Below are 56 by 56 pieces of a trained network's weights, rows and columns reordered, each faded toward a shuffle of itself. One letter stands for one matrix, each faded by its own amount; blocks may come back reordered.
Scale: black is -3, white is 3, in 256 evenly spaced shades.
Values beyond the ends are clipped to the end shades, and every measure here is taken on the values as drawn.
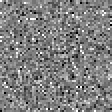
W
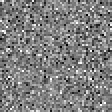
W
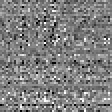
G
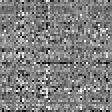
G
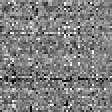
G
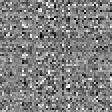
G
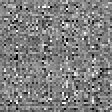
G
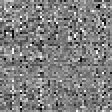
G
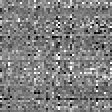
G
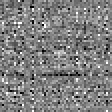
G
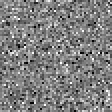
W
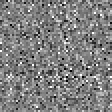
W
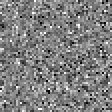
W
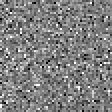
W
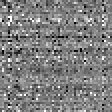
G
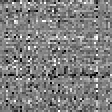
G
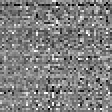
G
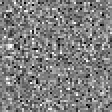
W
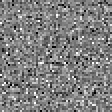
W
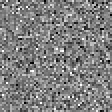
W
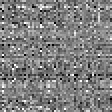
G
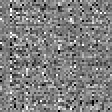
G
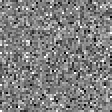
W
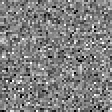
W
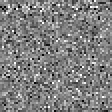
W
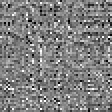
G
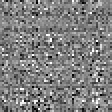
G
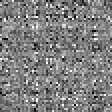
G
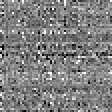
G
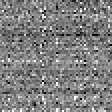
G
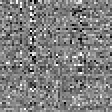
G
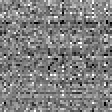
G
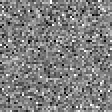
W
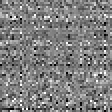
G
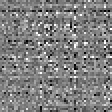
G
